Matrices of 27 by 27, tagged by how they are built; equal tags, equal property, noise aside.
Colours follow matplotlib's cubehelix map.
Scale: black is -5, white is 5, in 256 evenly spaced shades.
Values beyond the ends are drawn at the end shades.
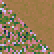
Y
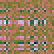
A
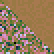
Y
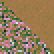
Y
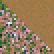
Y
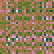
A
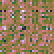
A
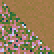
Y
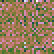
A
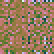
A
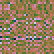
A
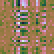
A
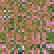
A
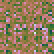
A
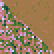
Y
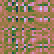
A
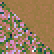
Y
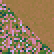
Y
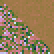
Y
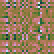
A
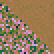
Y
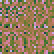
A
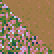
Y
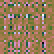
A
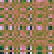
A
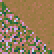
Y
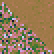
Y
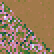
Y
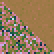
Y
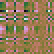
A
